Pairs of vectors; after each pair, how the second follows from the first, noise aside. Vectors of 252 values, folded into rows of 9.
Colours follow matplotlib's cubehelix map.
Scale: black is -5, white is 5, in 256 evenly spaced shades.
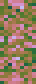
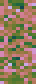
negated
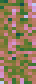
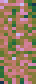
negated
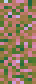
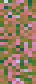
copied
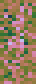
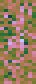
copied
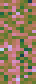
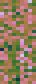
negated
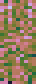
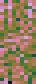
copied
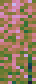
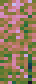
copied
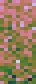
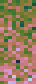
negated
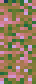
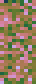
copied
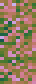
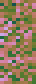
negated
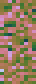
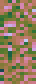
negated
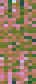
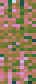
copied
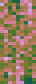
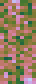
negated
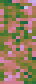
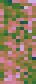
copied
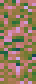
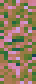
copied
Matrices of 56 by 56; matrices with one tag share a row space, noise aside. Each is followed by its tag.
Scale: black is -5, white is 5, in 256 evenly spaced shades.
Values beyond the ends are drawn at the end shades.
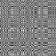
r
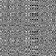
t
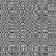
r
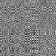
t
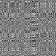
t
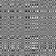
t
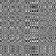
t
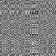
t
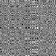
t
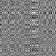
t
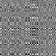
t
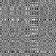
t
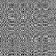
r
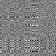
t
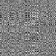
t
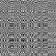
r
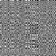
t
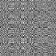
r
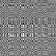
r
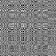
r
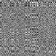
t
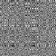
t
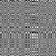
t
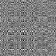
r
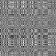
r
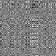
t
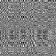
r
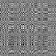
r
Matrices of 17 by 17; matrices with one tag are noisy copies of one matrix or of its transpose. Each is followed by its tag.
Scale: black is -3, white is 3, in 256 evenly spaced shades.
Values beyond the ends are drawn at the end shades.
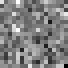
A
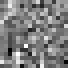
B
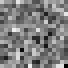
A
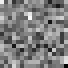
A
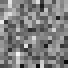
B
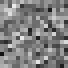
B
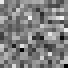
A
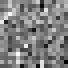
B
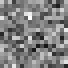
A
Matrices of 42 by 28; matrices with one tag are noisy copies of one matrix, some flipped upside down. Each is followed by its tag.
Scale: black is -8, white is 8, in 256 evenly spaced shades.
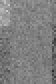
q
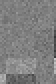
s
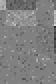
s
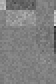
s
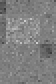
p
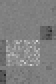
p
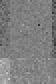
q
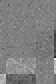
s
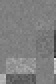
s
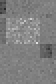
p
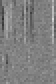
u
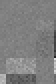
s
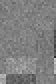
s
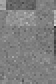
s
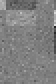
s
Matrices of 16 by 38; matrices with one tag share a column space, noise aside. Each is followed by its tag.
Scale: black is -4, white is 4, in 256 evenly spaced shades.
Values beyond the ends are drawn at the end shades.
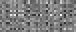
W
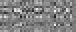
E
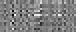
W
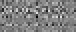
E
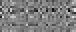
E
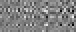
E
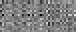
W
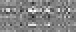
E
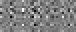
E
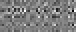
E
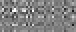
E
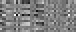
W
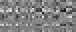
E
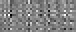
W
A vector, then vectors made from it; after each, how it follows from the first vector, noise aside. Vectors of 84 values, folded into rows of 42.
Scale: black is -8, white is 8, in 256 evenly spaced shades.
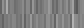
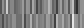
scaled up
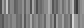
scaled up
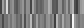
scaled up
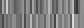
scaled up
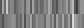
scaled up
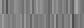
negated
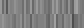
negated
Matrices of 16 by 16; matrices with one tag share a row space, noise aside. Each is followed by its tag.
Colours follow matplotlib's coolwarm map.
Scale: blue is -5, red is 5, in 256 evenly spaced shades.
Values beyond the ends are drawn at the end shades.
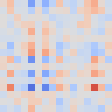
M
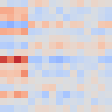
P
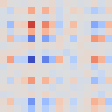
M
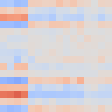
P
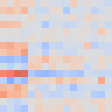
P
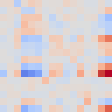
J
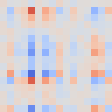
M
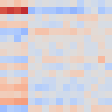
P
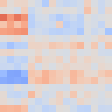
P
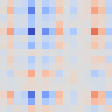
M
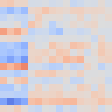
P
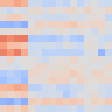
P
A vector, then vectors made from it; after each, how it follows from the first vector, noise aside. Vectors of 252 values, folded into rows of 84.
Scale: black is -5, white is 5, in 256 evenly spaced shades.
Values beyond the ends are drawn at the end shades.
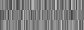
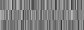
negated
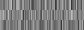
negated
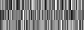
scaled up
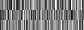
scaled up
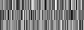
scaled up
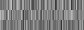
negated
